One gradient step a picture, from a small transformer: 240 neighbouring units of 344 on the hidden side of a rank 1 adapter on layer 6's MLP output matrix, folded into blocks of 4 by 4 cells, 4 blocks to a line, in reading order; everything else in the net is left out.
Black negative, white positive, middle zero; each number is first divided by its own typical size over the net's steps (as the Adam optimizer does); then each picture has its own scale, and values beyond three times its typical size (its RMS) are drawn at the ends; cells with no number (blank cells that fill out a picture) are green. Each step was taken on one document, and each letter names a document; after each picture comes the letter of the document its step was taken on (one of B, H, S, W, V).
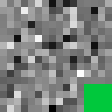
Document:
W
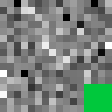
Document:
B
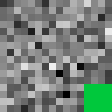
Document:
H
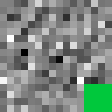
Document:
W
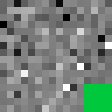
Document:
B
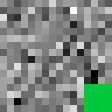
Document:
W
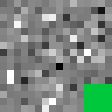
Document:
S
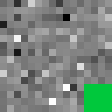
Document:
B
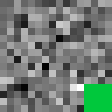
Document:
W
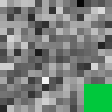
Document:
H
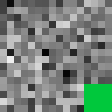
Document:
H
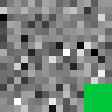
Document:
W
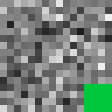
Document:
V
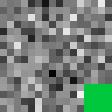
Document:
V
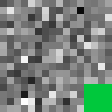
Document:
V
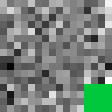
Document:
V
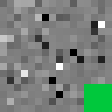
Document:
S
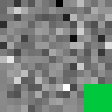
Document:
B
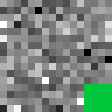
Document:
H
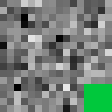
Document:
W
